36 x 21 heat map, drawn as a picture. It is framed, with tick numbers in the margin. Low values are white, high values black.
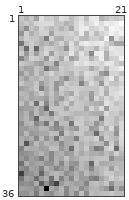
Average level on the scale: 30%. Ninth with the highest average: bottom left. Stripes: none. Mirror symmetry: none. Slope: up to the bottom left. Grain: fine.
